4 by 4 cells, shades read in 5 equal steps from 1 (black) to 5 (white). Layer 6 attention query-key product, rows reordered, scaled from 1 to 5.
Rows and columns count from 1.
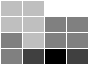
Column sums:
14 14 12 13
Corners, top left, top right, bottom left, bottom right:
4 5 3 2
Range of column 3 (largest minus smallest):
4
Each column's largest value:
4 4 5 5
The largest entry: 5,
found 2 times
